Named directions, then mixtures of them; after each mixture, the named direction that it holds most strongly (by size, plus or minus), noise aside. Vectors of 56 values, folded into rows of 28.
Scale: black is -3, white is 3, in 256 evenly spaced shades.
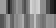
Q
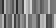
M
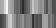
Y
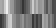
Y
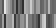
M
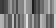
M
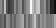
Q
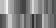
Y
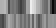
Q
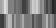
Y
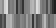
Y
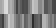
Y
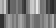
Q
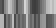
Q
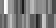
Y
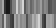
Y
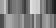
Q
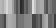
Y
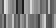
M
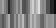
Q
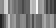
Y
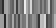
M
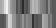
Y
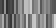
M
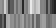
Q
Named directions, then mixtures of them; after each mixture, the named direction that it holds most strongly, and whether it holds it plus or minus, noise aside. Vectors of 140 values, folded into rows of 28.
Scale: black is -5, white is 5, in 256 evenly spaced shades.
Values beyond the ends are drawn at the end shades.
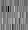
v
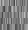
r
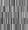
r, plus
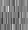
v, minus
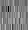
v, plus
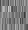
r, minus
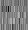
v, plus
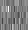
v, minus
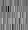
v, plus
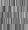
r, plus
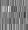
v, minus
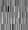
v, plus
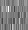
v, minus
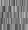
r, plus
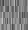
r, minus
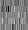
v, plus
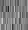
v, plus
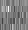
v, minus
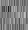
v, plus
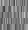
r, plus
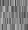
r, minus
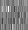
v, minus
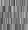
r, plus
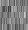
r, plus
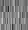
v, plus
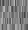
r, minus
